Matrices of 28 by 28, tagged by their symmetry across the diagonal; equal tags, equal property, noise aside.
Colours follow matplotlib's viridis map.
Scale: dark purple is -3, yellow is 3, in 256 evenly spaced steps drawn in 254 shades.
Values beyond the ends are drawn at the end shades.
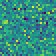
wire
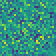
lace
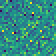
lace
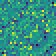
lace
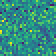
wire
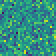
wire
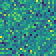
lace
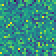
wire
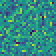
lace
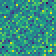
lace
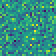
wire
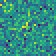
lace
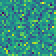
wire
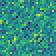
lace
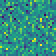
wire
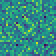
lace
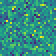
wire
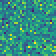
wire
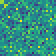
lace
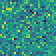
wire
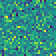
wire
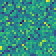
lace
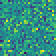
wire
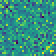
lace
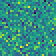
wire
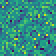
lace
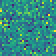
wire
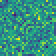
lace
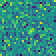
lace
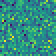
wire
